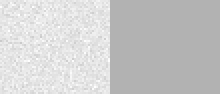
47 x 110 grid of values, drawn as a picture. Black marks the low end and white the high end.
The table splits into one row of 2 panels. Panel 1,1: very high, fine-grained, faint in contrast. Panel 1,2: high, flat.
